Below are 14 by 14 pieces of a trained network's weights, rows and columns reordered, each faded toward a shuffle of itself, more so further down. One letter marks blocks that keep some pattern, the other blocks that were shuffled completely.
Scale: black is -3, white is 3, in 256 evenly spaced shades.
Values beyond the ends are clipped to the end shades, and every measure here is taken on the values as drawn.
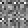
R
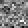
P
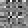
R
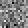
P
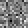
R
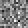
P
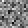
P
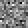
P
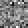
P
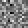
R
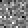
P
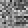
R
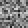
P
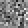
P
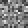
R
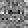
R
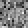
R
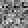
R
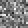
P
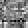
R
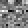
R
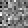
R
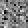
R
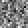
P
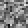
R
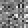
R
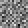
R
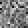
R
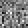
R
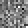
R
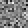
P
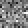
P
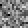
R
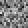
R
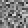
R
